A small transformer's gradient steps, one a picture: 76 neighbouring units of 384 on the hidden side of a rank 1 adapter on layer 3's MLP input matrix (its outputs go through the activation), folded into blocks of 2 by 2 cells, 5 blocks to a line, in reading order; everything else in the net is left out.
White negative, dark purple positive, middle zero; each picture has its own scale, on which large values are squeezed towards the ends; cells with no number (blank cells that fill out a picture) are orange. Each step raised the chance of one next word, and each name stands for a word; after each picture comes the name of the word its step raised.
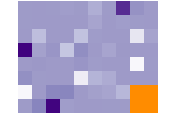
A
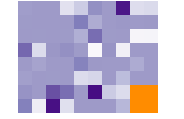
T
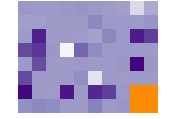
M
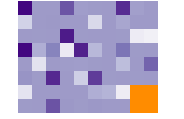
A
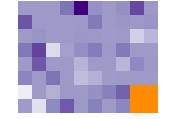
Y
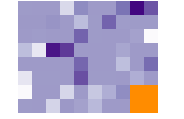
M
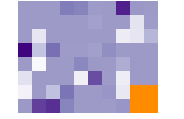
A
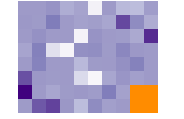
M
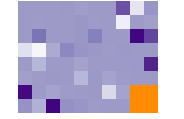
Y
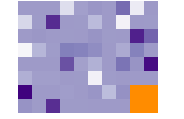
Y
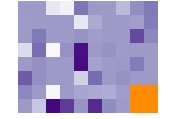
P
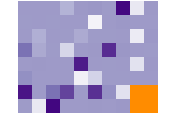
T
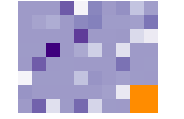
P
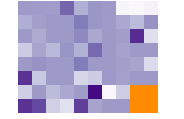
M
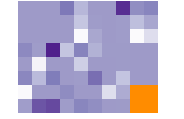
A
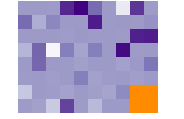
T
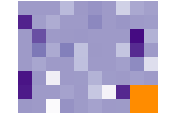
A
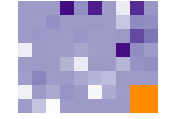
T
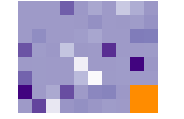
M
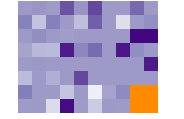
T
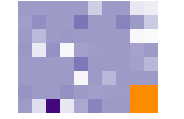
T
